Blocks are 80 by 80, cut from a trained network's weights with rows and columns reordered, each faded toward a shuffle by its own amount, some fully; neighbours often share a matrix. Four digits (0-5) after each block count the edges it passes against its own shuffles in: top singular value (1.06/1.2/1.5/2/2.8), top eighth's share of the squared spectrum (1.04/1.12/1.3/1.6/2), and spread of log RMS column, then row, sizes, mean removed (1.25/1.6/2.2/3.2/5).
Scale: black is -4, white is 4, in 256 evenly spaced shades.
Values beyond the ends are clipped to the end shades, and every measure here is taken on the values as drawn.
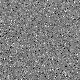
0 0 0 0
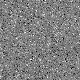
0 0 0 0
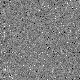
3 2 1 0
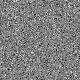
0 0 0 0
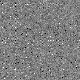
3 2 1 1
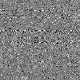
4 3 0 3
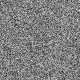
0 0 0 0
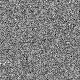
2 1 0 0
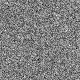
0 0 0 0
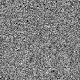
3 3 0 1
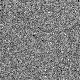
2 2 0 0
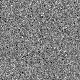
2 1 0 0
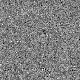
2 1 0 0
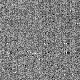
3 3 0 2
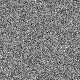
1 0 0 0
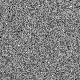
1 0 0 0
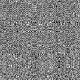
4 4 2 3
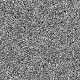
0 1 0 0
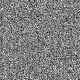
2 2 0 1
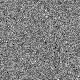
1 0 0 0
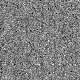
2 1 0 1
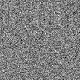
3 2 0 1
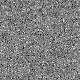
2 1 0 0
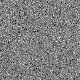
2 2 0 1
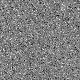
1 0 0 0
